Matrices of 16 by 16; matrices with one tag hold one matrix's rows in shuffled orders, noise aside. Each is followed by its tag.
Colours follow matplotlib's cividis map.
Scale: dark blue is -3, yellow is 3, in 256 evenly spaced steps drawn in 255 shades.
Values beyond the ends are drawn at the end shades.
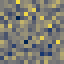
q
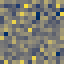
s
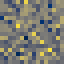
q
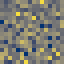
q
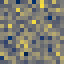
q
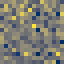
s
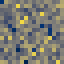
q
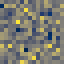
q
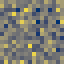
s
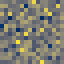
q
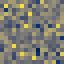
s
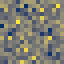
q
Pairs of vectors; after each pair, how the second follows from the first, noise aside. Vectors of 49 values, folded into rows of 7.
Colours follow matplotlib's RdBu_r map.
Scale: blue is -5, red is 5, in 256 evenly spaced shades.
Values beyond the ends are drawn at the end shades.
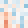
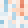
reversed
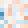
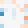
partly zeroed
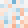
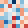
scaled up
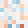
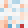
copied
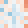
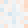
shrunk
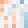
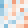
reversed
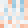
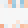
partly zeroed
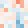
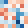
scaled up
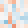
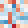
scaled up
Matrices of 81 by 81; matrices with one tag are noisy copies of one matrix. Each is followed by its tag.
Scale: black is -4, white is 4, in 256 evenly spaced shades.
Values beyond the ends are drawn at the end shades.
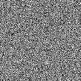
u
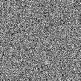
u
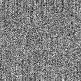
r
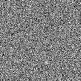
u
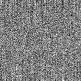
r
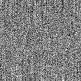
r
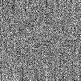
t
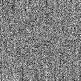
t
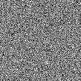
u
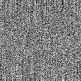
r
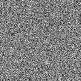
u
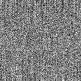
r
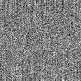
r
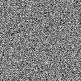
u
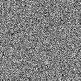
u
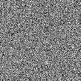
u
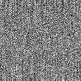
r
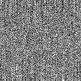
r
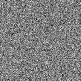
u
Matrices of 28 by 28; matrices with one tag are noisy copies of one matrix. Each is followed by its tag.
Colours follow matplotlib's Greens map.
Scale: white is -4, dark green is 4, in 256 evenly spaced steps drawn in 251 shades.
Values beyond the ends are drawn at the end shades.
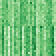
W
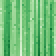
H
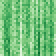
H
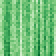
H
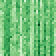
H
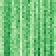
H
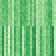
W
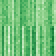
W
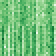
W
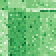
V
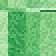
V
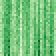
H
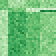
V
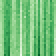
H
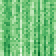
H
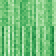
W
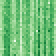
H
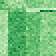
V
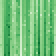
H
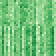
W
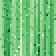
H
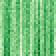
H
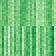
W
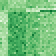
V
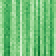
H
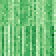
W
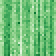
H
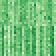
W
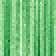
H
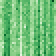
H
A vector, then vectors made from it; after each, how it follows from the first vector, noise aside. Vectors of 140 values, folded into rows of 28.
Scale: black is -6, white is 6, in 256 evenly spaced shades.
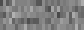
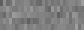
shrunk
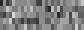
scaled up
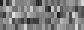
scaled up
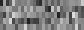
scaled up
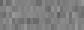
shrunk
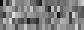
scaled up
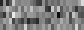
scaled up
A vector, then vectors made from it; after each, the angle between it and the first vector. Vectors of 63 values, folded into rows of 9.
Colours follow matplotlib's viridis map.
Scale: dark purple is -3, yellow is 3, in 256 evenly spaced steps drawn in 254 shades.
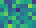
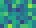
nearly parallel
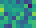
partly opposed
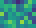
orthogonal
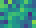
orthogonal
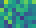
partly opposed
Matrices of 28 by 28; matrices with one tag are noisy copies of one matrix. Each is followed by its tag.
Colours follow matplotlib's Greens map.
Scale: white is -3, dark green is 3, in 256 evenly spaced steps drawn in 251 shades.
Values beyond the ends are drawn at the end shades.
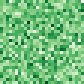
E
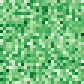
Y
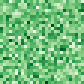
E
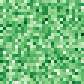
Y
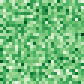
Y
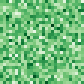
E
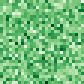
E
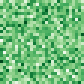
Y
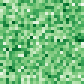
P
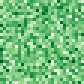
Y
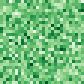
E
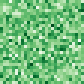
E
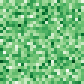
Y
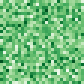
Y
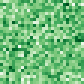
P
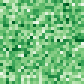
P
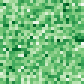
P
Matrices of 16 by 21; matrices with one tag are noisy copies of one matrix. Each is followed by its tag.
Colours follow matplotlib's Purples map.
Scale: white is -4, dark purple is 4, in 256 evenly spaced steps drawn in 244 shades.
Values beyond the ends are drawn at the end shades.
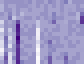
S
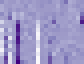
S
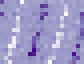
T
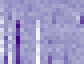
S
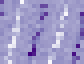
T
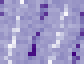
T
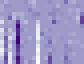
S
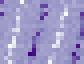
T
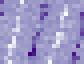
T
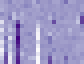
S
